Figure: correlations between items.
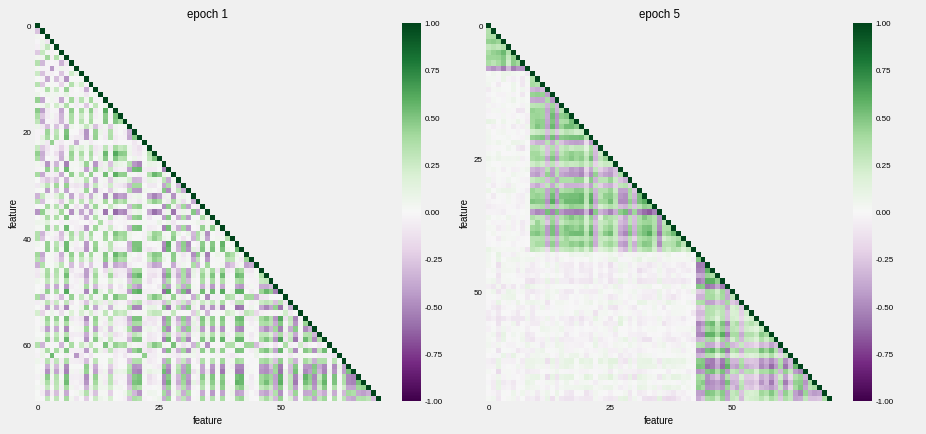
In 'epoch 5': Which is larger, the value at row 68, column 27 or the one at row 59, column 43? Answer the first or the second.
the first
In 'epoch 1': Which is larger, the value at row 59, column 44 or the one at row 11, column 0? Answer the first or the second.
the second
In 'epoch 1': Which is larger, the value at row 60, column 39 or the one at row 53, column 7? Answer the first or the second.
the first
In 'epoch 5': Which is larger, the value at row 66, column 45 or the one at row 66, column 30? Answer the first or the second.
the second
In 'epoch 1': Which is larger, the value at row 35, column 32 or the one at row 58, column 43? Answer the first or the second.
the first
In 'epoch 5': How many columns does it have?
71
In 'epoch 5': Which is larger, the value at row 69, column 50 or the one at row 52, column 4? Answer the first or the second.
the first
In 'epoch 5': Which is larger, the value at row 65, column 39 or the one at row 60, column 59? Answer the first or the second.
the first
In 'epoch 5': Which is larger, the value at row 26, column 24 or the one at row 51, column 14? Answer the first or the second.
the first
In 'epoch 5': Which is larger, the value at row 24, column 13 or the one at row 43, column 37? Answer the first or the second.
the first
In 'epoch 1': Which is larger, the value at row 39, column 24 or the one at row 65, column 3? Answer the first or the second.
the first
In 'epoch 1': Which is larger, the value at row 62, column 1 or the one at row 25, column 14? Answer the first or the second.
the second
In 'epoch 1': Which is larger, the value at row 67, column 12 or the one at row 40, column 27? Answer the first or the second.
the first
